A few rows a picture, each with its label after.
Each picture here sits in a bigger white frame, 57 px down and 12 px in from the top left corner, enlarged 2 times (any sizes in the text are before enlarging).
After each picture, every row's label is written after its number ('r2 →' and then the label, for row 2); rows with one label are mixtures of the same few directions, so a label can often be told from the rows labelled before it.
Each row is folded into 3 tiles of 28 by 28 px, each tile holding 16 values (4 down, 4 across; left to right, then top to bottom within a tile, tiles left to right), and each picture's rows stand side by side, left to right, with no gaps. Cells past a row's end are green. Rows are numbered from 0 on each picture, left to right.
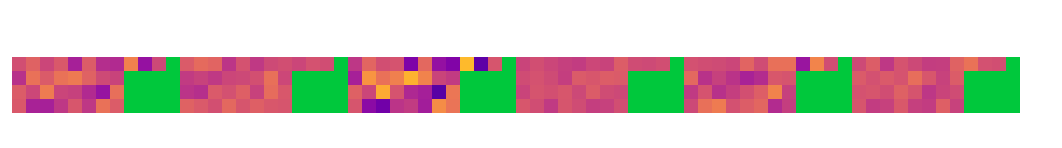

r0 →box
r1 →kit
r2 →box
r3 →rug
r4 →box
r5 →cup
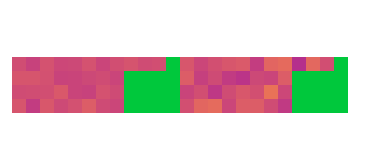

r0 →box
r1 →box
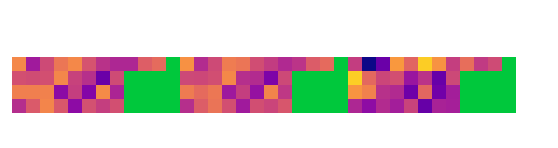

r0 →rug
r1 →rug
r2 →kit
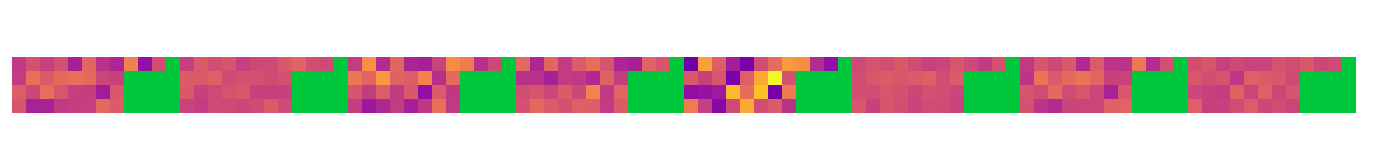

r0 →box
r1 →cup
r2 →cup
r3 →cup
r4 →rug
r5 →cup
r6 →box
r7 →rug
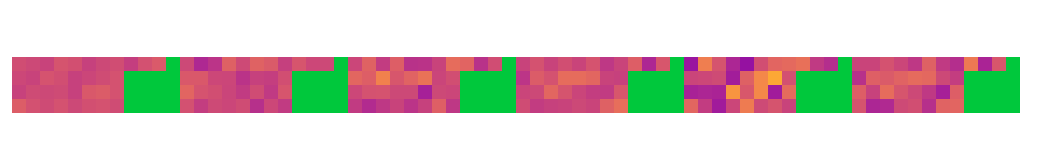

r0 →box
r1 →kit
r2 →cup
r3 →box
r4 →rug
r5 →box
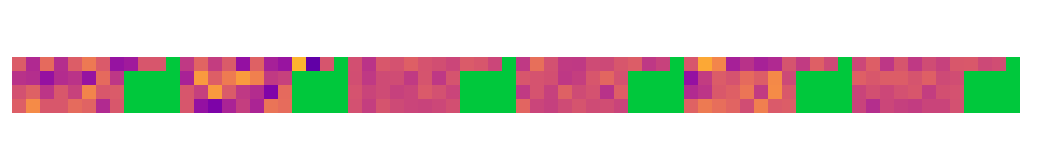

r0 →cup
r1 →box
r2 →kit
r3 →rug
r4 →kit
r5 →cup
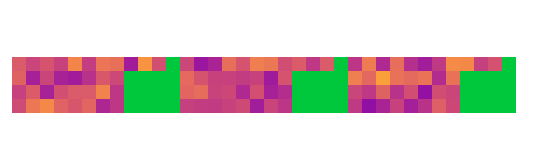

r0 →box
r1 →kit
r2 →cup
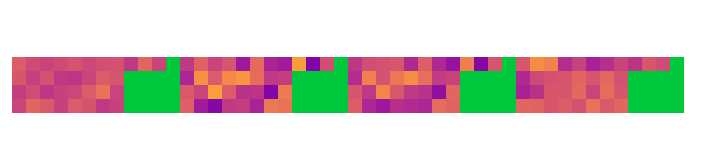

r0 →box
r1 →box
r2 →box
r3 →kit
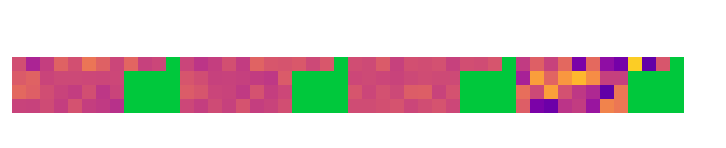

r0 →kit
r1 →kit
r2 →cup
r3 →box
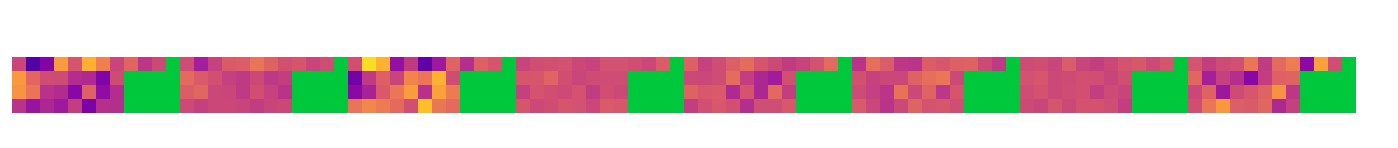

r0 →kit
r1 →kit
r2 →kit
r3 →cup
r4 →rug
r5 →rug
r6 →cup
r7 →box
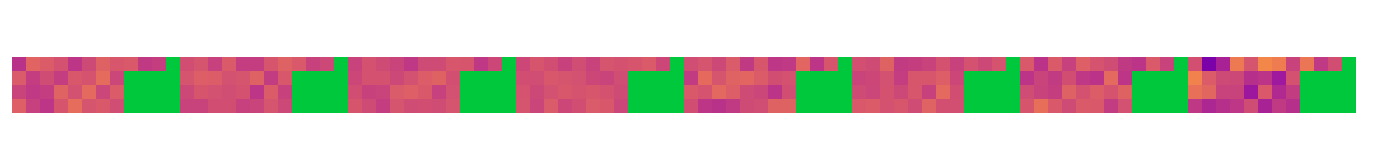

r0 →rug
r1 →cup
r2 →rug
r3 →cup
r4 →box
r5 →kit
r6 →cup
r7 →kit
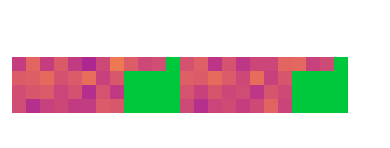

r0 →cup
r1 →cup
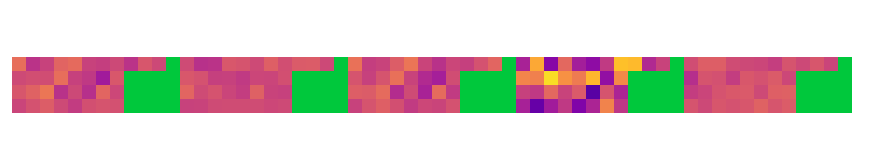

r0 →rug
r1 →kit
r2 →rug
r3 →cup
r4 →kit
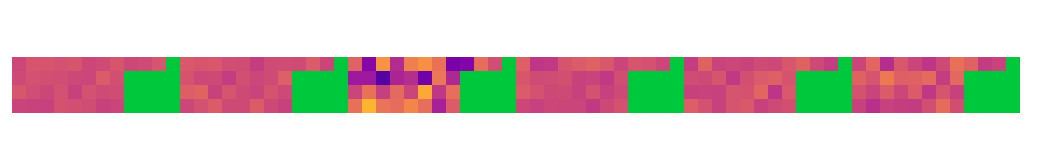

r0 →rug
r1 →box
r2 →cup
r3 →kit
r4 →rug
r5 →cup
